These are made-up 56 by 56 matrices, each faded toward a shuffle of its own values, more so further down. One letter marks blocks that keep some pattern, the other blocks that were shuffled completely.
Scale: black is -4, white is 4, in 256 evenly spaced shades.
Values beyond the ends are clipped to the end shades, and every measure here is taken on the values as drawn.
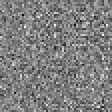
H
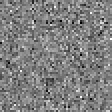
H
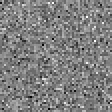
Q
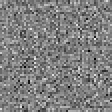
H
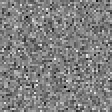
Q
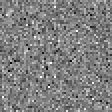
Q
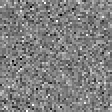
Q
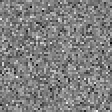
Q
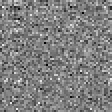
H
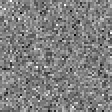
Q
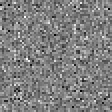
H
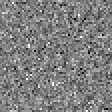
Q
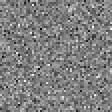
Q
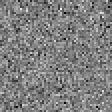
Q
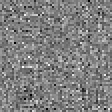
H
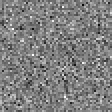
H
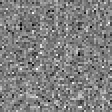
H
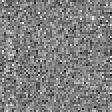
H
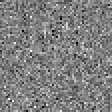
Q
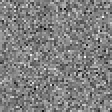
Q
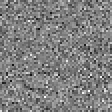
H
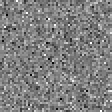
Q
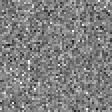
Q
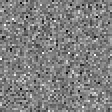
Q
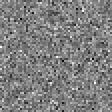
Q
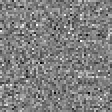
H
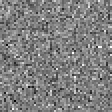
Q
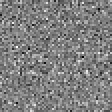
H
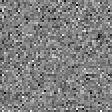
H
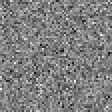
Q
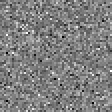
Q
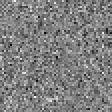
H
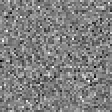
H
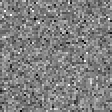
Q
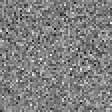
Q
